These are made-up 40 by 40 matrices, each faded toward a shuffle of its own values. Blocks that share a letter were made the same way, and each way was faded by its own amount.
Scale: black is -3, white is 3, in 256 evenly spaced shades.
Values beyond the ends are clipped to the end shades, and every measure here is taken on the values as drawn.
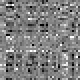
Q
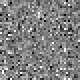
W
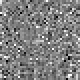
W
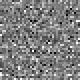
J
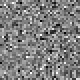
J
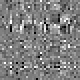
Q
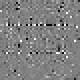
Q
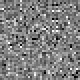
W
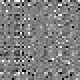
Q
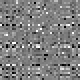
Q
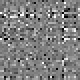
Q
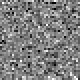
J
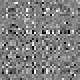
Q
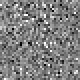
J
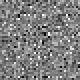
W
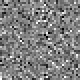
W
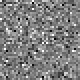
W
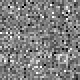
W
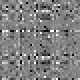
Q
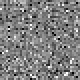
W
